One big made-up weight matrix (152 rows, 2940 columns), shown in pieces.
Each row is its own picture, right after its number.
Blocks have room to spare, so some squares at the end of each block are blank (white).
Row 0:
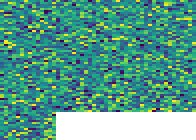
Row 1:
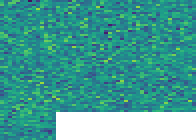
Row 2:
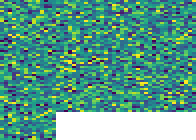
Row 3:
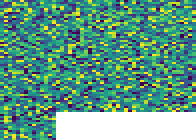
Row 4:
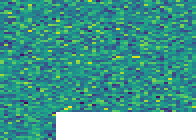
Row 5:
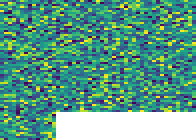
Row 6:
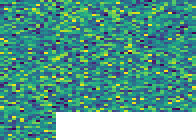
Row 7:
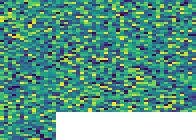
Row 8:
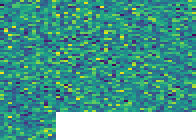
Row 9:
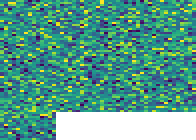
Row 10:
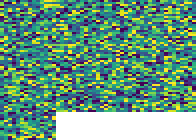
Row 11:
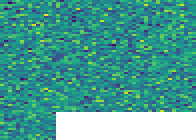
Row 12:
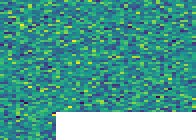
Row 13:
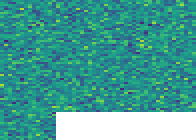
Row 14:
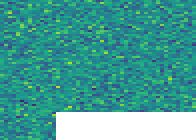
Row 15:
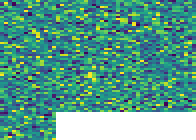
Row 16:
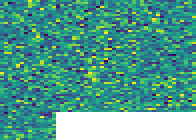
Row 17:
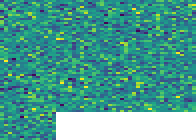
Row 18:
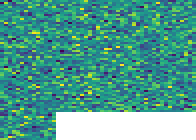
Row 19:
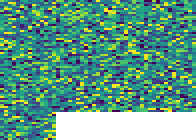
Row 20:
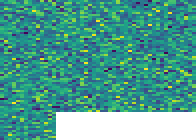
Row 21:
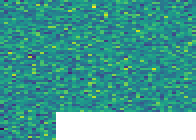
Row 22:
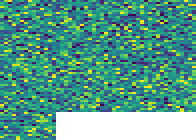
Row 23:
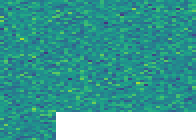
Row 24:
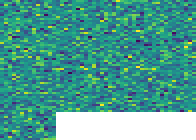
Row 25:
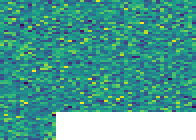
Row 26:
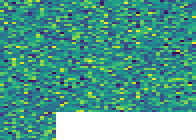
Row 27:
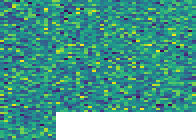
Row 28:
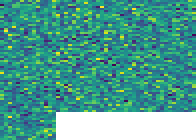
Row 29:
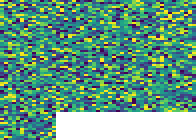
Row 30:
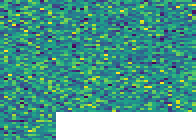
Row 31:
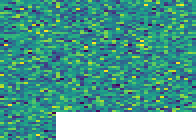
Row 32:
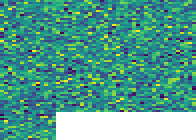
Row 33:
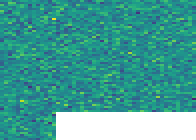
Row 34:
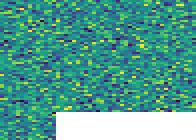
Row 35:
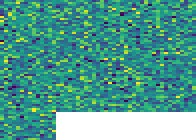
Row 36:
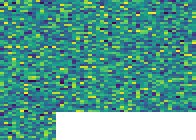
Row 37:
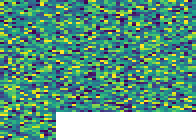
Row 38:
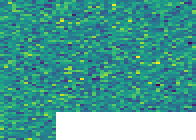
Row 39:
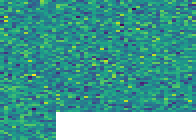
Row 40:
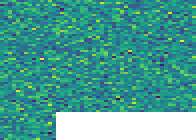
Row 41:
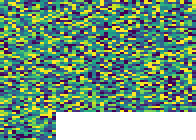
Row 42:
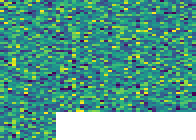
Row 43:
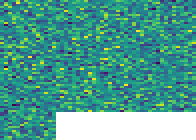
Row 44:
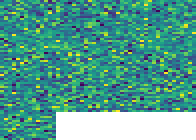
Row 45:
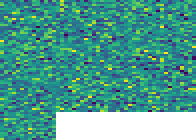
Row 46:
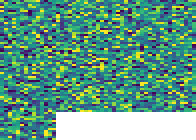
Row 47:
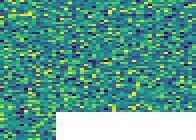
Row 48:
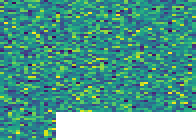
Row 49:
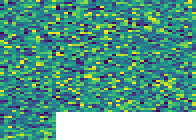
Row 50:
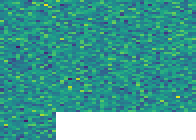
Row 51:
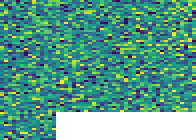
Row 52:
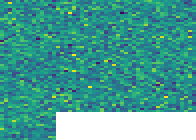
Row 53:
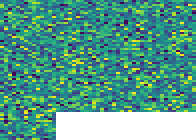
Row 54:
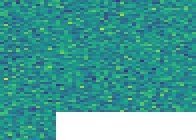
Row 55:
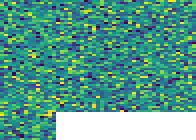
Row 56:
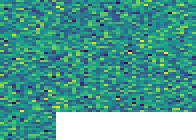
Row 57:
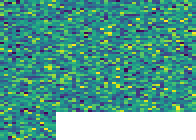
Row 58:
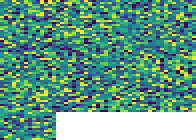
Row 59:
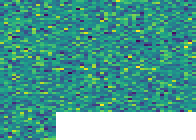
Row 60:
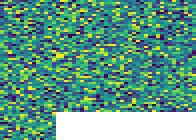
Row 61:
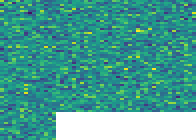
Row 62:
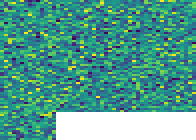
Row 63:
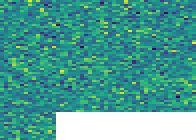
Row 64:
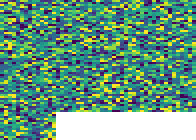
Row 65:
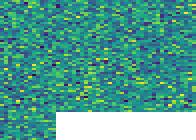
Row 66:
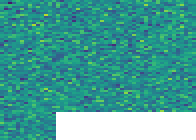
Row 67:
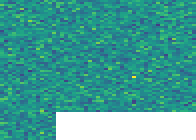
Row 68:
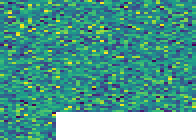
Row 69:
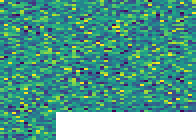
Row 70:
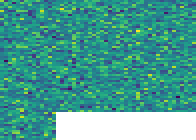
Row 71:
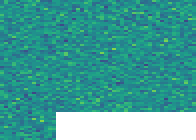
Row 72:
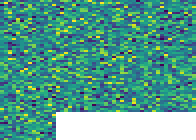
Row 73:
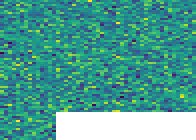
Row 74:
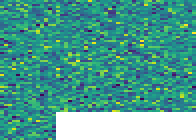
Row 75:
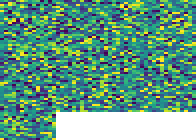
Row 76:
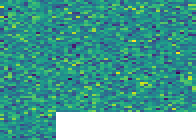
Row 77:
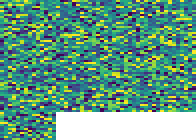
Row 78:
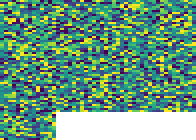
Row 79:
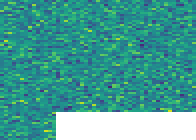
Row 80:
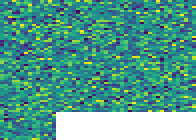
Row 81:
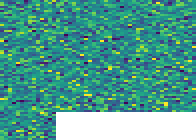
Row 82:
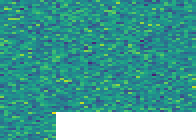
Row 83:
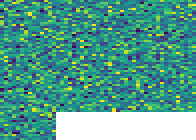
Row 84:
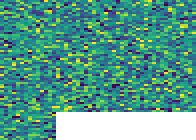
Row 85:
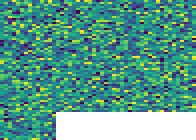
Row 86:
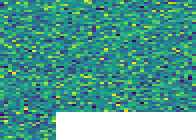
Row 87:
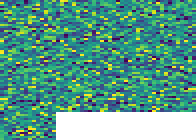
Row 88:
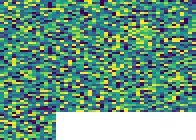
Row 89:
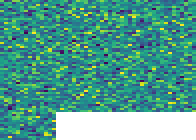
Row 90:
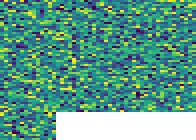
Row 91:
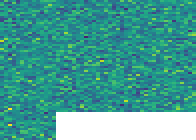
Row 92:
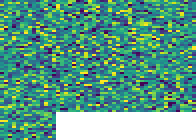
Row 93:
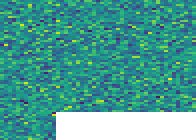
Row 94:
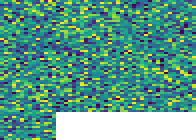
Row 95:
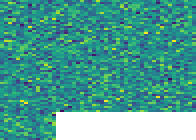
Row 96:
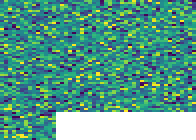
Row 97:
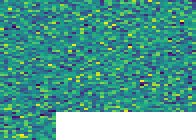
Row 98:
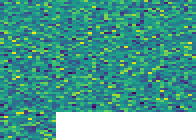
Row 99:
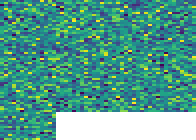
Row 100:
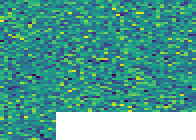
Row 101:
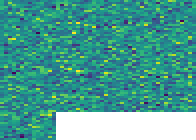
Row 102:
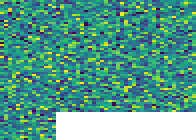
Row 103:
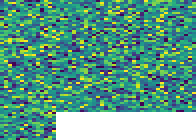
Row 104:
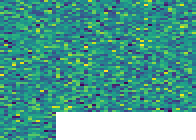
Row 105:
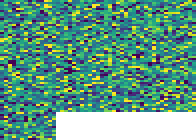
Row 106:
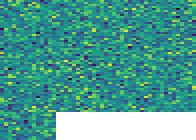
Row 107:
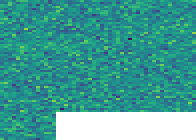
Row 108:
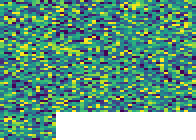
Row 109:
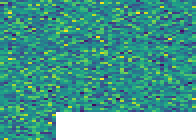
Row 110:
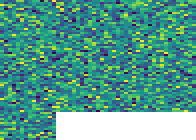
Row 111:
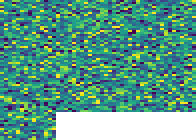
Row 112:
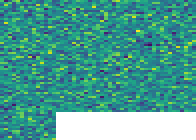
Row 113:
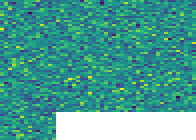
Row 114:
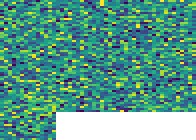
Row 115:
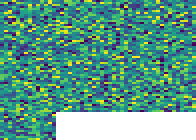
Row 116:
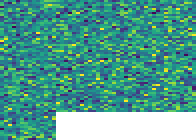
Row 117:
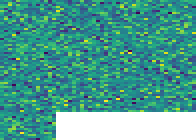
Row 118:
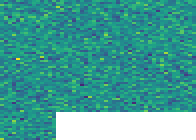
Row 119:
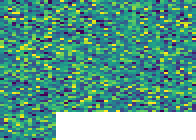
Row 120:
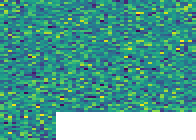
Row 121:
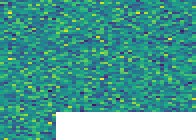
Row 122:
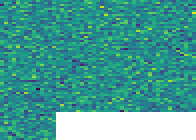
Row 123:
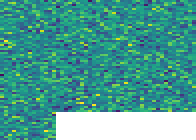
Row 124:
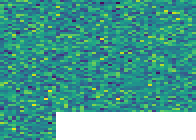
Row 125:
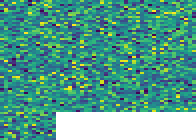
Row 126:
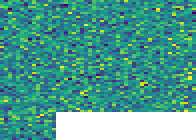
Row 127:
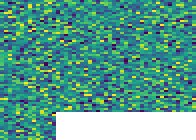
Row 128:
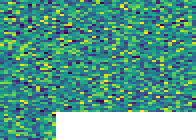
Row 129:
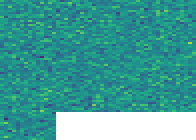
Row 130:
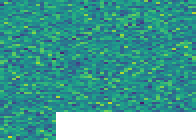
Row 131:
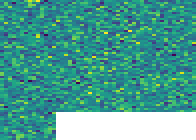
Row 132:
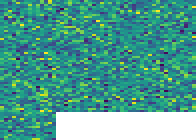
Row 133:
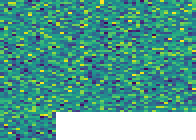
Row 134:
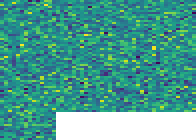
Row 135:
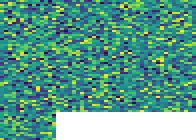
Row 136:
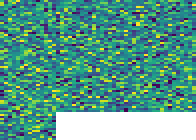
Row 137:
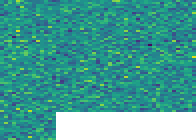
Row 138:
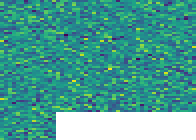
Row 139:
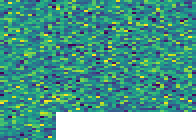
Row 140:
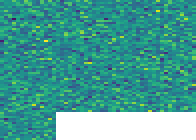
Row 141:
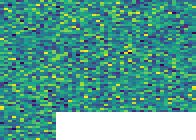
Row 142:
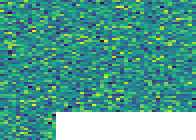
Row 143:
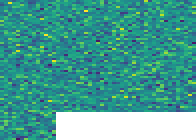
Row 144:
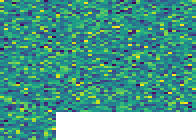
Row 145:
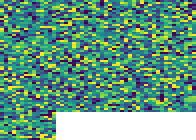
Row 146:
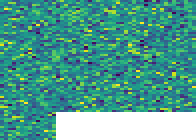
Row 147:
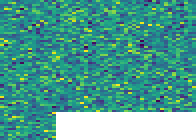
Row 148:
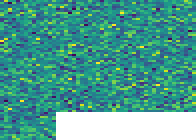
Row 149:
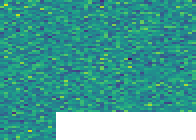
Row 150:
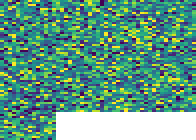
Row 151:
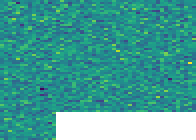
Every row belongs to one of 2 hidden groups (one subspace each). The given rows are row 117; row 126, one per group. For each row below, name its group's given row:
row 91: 126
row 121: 117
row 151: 117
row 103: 126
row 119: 117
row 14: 117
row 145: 126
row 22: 126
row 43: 126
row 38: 126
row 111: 126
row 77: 117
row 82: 117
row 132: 117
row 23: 126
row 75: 117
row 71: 126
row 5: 117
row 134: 126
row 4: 117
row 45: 117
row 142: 117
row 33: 117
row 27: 126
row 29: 117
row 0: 117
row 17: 126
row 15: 126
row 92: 126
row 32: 126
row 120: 126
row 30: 126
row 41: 126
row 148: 126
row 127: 117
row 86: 126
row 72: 117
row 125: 126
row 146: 117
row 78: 117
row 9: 126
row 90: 126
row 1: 126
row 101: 126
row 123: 117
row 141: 117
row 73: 117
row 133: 126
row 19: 117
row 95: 117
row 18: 126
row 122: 126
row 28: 126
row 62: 126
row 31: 117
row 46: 126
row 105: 126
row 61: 126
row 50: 126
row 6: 117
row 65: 126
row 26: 126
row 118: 117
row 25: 117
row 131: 126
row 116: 126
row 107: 117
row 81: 117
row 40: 117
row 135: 117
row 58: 117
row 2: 126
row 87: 117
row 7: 126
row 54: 126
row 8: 126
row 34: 117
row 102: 126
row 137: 126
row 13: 117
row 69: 126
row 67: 117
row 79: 117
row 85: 117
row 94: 117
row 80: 117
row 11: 117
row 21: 126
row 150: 126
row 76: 126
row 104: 117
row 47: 126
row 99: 117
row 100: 126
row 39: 126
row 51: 126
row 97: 126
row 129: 117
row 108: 117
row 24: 126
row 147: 117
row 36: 126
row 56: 117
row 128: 117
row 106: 126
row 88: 126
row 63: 126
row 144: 126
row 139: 126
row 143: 126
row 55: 126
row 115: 117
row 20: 117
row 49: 126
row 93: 117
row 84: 117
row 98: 126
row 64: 117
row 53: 126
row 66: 117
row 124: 117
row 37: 126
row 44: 117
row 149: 126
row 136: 126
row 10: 126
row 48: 126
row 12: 117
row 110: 117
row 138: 117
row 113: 126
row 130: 126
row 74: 117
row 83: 126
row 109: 117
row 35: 126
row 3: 126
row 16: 126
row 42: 126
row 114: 126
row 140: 117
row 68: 117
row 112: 126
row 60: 117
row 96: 126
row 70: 126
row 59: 126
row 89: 126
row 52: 126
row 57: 126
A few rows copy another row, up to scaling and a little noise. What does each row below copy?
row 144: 111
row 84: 104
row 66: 11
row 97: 96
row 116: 10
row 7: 100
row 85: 80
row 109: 121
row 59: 24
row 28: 8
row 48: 46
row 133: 9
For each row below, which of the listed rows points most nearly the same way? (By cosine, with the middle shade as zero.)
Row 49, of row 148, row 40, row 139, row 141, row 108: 148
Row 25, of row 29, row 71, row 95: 95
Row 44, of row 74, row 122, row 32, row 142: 74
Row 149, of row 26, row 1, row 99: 26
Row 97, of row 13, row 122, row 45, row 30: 122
